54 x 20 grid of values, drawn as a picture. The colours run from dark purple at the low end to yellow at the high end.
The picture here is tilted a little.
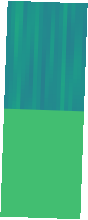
The table splits into 2 rows of 1 panel. Panel 1,1: middling, streaked downward, faint in contrast. Panel 2,1: high, flat.
